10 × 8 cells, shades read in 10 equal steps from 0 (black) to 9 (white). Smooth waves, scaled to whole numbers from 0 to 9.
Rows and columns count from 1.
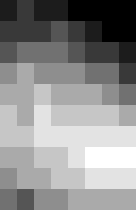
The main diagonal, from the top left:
1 2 4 5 6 7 8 9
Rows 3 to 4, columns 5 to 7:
3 2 2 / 5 4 4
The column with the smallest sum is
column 8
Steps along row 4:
up down same same down same down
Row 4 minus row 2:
3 4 3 2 3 3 4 2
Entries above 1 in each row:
1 5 7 8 8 8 8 8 8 8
